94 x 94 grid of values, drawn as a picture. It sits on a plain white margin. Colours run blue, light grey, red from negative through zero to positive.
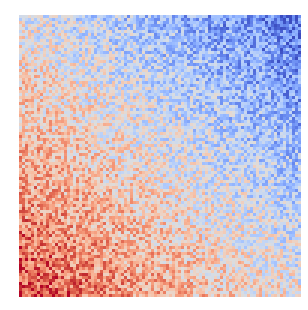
Ninth with the highest average: bottom left. Odd rows or columns: none. Slope: up to the bottom left. Ninth with the lowest average: top right. Stripes: none.
